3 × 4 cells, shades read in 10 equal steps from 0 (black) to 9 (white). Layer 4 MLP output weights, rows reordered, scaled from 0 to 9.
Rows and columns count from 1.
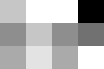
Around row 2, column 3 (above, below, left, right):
9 6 7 4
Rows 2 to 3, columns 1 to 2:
5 7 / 6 8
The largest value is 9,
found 3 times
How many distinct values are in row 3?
3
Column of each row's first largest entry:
2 2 4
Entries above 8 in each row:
2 0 1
